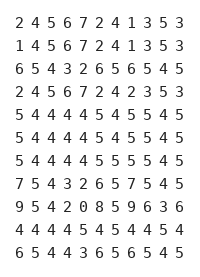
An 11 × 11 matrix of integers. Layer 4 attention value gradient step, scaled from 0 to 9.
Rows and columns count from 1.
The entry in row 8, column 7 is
5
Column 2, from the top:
4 4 5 4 4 4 4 5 5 4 5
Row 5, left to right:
5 4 4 4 4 5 4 5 5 4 5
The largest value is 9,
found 2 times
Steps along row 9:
down down down down up down up down down up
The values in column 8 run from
1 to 9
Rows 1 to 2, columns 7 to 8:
4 1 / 4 1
